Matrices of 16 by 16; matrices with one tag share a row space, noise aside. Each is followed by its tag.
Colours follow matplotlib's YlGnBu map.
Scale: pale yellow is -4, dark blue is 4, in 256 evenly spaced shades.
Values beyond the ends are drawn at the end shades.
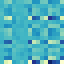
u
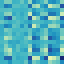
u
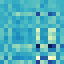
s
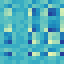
u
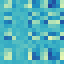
u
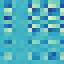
u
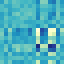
s
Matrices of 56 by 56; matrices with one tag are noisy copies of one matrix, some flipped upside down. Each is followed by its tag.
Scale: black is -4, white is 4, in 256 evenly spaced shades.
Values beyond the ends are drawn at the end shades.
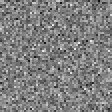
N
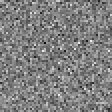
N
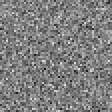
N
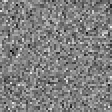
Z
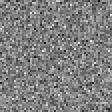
N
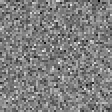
N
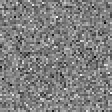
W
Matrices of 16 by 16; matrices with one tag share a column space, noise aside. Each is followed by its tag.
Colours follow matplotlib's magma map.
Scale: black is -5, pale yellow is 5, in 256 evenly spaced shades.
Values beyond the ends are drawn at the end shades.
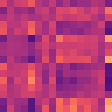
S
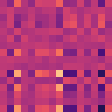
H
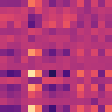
H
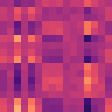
S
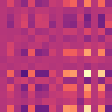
H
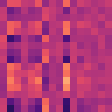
S
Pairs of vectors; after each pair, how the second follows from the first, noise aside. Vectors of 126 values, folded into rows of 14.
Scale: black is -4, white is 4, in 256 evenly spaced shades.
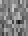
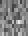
negated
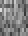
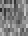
negated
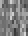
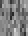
negated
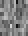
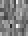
negated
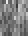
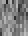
negated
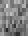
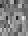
shuffled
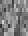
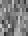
negated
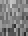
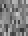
shuffled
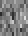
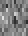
reversed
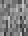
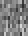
negated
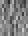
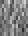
negated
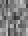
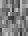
reversed
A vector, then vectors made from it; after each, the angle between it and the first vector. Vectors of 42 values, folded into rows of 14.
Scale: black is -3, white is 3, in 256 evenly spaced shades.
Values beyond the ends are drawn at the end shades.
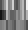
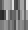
nearly parallel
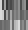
partly opposed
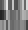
nearly parallel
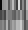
partly aligned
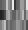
nearly parallel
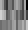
nearly opposite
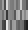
orthogonal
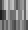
nearly parallel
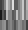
nearly parallel
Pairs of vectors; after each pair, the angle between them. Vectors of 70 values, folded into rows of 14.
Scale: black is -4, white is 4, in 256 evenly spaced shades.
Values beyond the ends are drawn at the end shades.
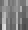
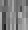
nearly opposite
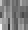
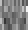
orthogonal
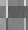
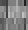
nearly opposite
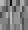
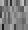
partly aligned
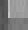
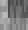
nearly opposite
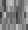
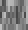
nearly parallel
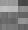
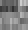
nearly opposite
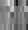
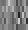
partly aligned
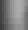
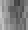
nearly opposite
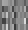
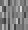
partly aligned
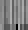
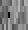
orthogonal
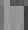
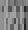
partly aligned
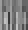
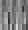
nearly parallel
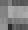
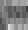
nearly opposite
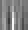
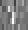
partly aligned
